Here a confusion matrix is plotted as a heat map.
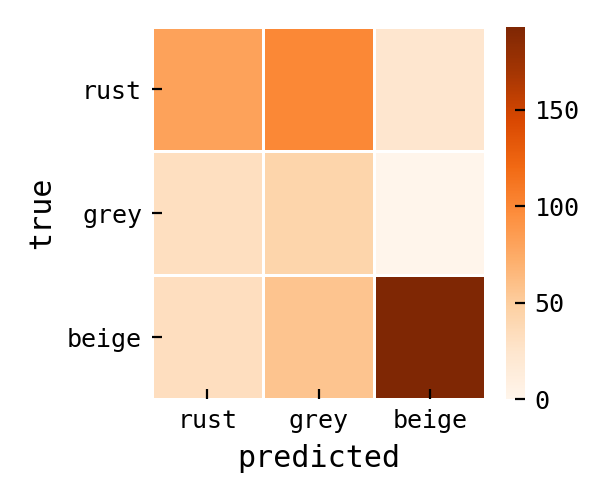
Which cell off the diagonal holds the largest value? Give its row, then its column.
rust, grey
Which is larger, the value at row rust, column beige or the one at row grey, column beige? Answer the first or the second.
the first
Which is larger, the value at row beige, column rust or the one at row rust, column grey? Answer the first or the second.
the second
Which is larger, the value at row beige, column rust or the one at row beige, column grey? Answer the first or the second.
the second
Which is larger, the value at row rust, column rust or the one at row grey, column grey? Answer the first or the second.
the first
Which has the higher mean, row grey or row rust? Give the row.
rust
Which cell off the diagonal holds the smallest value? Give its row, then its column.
grey, beige
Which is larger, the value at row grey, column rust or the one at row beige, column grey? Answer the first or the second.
the second
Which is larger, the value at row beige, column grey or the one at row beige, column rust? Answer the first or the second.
the first
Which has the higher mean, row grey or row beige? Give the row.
beige
